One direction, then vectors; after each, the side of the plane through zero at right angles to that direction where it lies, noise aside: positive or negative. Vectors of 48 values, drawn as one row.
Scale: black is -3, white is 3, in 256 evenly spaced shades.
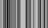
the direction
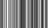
negative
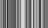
positive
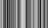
positive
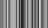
negative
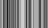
positive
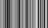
positive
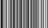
negative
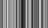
negative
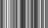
negative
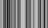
positive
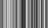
negative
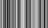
positive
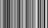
positive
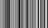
positive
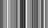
negative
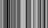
positive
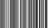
negative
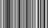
positive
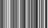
negative
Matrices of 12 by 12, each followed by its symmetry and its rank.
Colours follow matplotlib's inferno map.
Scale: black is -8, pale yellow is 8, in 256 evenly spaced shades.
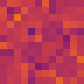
symmetric, full rank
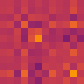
symmetric, rank two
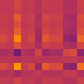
neither, rank one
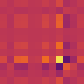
symmetric, rank one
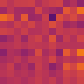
neither, rank two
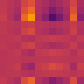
neither, rank one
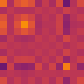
symmetric, rank two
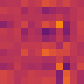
neither, rank two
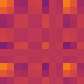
symmetric, rank one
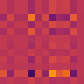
neither, rank one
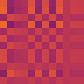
neither, rank one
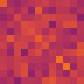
symmetric, full rank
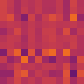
neither, rank two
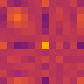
symmetric, rank two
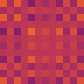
symmetric, rank one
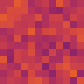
symmetric, full rank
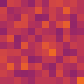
symmetric, full rank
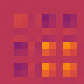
symmetric, rank one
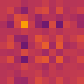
symmetric, rank two
